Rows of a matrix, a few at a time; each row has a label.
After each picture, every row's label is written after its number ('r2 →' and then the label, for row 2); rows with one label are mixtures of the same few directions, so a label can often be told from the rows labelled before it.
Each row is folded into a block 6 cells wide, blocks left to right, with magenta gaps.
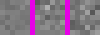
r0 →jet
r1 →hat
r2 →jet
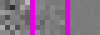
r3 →jet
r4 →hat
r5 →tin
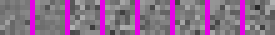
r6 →hat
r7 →hat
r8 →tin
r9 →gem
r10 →hat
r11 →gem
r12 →hat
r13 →jet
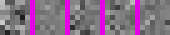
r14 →gem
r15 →jet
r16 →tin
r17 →jet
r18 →hat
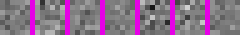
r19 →jet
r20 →tin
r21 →gem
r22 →jet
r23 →hat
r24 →hat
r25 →tin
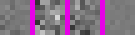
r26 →tin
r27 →gem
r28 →tin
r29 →gem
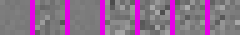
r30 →gem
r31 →hat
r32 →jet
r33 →tin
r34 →jet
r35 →hat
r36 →hat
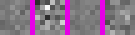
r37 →jet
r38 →hat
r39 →jet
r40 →gem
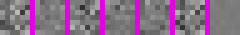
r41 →jet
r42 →tin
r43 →jet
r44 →hat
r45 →tin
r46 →jet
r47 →gem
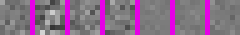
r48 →gem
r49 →gem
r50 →jet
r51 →tin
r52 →jet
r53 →gem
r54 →gem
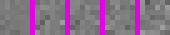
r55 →tin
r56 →hat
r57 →hat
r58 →tin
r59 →tin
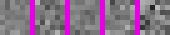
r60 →tin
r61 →gem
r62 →gem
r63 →tin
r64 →hat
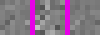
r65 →hat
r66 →tin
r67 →hat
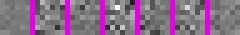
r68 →tin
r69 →tin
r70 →hat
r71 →jet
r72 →tin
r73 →jet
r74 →jet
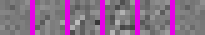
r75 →jet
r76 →hat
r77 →hat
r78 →gem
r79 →jet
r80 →jet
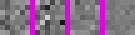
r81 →jet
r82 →hat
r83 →tin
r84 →jet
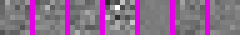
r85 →tin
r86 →hat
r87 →gem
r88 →hat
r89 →gem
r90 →tin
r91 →tin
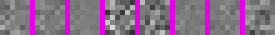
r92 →tin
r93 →jet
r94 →tin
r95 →jet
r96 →gem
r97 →hat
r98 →jet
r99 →gem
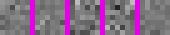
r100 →hat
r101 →hat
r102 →tin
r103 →jet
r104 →tin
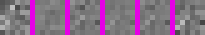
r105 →hat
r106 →gem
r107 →hat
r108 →hat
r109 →hat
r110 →hat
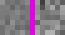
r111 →gem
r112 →tin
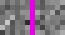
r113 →hat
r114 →jet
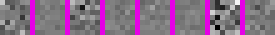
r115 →gem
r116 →tin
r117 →hat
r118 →jet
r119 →hat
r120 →gem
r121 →jet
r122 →jet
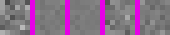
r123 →tin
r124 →jet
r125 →jet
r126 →gem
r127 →gem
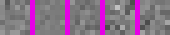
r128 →tin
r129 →hat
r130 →gem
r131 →jet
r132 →hat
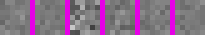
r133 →gem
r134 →gem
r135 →tin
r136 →gem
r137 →jet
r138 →jet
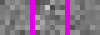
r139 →gem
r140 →hat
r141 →tin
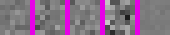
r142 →gem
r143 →tin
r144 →gem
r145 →gem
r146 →jet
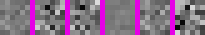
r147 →jet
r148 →jet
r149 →jet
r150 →gem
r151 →jet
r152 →hat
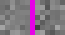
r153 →tin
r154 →tin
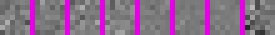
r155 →hat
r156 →tin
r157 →hat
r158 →tin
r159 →jet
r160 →hat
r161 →jet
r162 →tin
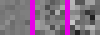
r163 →hat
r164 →jet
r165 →gem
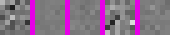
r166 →hat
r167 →jet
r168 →jet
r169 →hat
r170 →jet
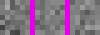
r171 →tin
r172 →jet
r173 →gem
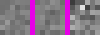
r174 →hat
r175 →gem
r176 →hat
